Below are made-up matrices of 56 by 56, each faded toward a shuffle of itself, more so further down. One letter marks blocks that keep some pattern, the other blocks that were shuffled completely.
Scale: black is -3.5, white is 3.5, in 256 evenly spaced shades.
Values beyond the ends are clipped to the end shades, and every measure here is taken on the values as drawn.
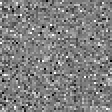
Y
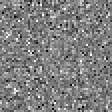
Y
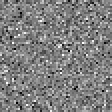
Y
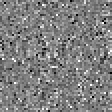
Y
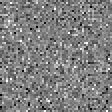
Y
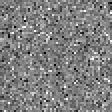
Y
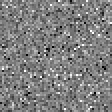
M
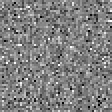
Y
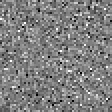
M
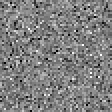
M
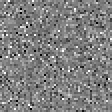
Y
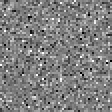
M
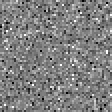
M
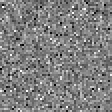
M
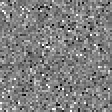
M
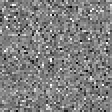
Y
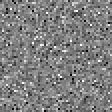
M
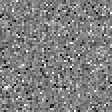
Y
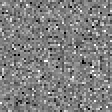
Y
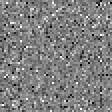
Y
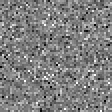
Y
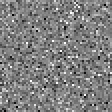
M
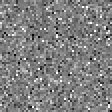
M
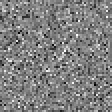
Y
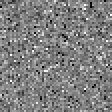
M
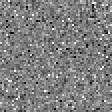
M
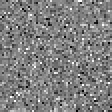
M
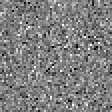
Y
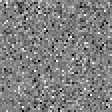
Y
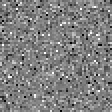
Y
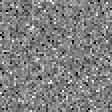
M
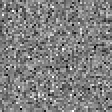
Y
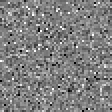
Y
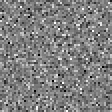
M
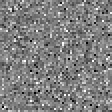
Y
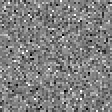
Y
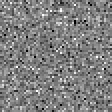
Y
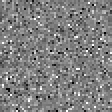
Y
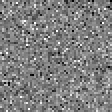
M
